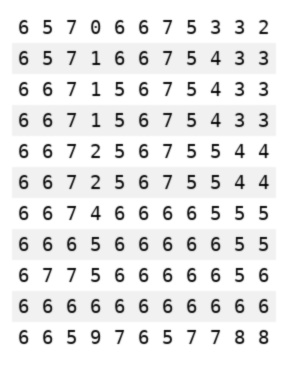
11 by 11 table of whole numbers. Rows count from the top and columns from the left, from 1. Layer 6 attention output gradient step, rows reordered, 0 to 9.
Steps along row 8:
same same down up same same same same down same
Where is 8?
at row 11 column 10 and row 11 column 11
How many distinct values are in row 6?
5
